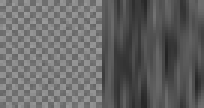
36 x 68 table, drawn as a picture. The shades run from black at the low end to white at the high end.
The table splits into one row of 2 panels. Panel 1,1: middling, checkered. Panel 1,2: low, streaked downward.
